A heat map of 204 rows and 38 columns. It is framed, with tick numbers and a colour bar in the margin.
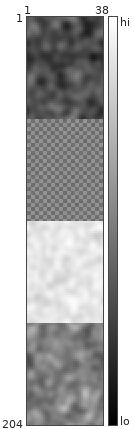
It is made of 4 by 1 panels. Panel 1,1: low, blotchy. Panel 2,1: middling, checkered. Panel 3,1: very high, blotchy, faint in contrast. Panel 4,1: middling, blotchy.
